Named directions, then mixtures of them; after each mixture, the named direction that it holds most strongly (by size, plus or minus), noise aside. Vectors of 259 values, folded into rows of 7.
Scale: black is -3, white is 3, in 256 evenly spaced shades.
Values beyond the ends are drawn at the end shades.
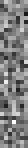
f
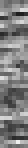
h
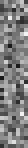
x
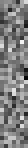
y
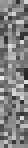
y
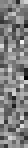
y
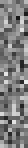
f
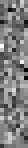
y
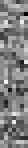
f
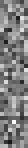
f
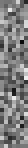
y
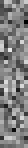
y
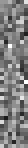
x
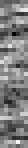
h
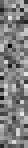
x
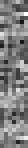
h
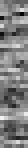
h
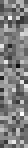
x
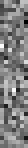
y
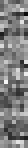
h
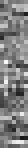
h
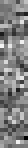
h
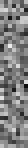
x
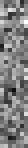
y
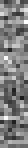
h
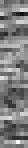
h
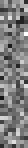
x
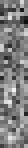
x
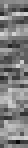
h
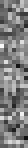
y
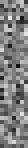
x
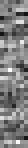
h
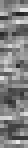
h
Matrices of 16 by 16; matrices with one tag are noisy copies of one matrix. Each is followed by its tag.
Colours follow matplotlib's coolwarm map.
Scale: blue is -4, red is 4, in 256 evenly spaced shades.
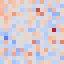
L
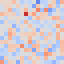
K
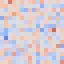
L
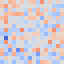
L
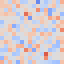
K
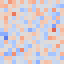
L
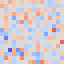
L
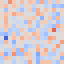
L
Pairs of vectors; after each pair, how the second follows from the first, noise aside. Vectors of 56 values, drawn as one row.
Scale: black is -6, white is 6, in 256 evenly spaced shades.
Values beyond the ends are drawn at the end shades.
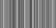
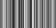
scaled up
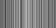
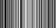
scaled up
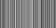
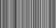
sign-scrambled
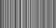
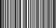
scaled up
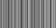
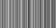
negated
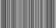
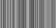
wrapped around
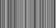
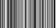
scaled up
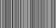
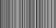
wrapped around
